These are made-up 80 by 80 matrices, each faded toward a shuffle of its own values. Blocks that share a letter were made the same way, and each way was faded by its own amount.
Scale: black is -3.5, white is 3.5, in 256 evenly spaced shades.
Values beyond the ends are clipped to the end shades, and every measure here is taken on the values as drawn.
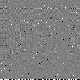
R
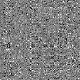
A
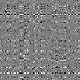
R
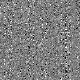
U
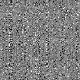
A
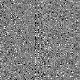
A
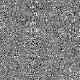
A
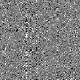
A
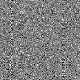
A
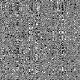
A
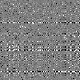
R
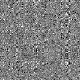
A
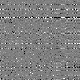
R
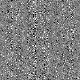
U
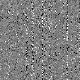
U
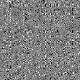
A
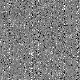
U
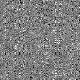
A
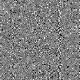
A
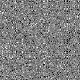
A
